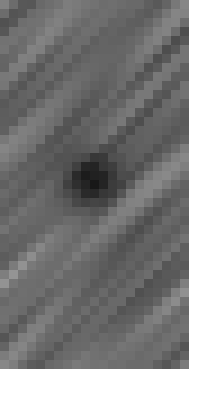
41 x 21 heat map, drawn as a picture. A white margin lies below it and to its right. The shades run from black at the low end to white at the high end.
Odd rows or columns: none. Slope: none. Dips: one, in the centre. Grain: diagonal, up to the right. Ninth with the lowest average: centre. Average level on the scale: 40%.
